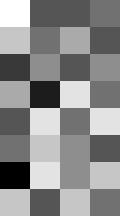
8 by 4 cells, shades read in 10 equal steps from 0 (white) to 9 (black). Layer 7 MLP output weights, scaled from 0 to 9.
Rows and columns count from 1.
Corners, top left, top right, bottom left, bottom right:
0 5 2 5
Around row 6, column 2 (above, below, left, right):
1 1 5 4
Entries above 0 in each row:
3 4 4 4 4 4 4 4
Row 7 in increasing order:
1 2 4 9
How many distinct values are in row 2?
4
